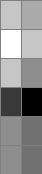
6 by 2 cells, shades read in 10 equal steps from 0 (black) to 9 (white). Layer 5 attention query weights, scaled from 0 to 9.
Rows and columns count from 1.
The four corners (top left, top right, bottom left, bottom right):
7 6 5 4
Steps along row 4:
down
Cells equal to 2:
1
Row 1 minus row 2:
-2 -1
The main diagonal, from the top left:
7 7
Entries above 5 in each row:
2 2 1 0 0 0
